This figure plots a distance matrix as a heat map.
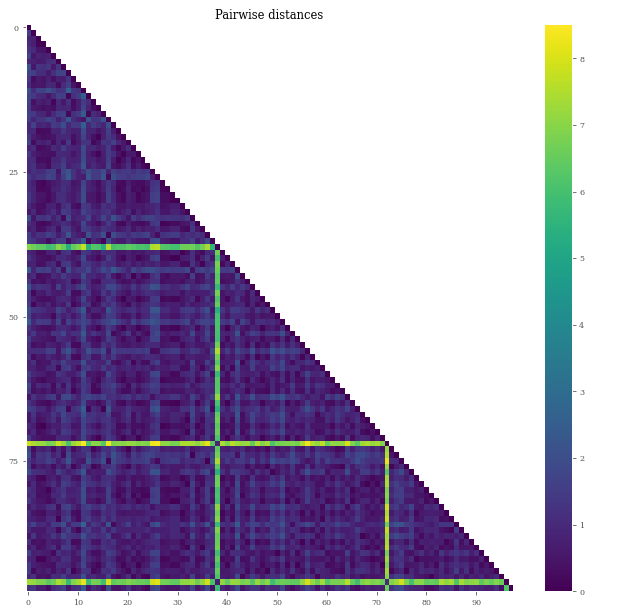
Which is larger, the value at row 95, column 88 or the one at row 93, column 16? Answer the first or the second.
the second
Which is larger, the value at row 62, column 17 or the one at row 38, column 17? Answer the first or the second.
the second
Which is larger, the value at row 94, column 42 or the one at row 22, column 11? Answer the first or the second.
the second
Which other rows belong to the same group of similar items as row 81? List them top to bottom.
0, 1, 2, 3, 4, 5, 6, 7, 8, 9, 10, 11, 12, 13, 14, 15, 16, 17, 18, 19, 20, 21, 22, 23, 24, 25, 26, 27, 28, 29, 30, 31, 32, 33, 34, 35, 36, 37, 39, 40, 41, 42, 43, 44, 45, 46, 47, 48, 49, 50, 51, 52, 53, 54, 55, 56, 57, 58, 59, 60, 61, 62, 63, 64, 65, 66, 67, 68, 69, 70, 71, 73, 74, 75, 76, 77, 78, 79, 80, 82, 83, 84, 85, 86, 87, 88, 89, 90, 91, 92, 93, 94, 95, 97
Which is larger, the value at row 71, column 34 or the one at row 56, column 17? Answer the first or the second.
the second
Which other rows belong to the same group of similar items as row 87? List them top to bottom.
0, 1, 2, 3, 4, 5, 6, 7, 8, 9, 10, 11, 12, 13, 14, 15, 16, 17, 18, 19, 20, 21, 22, 23, 24, 25, 26, 27, 28, 29, 30, 31, 32, 33, 34, 35, 36, 37, 39, 40, 41, 42, 43, 44, 45, 46, 47, 48, 49, 50, 51, 52, 53, 54, 55, 56, 57, 58, 59, 60, 61, 62, 63, 64, 65, 66, 67, 68, 69, 70, 71, 73, 74, 75, 76, 77, 78, 79, 80, 81, 82, 83, 84, 85, 86, 88, 89, 90, 91, 92, 93, 94, 95, 97
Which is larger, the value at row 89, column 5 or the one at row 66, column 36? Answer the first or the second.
the second
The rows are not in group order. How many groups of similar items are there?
2
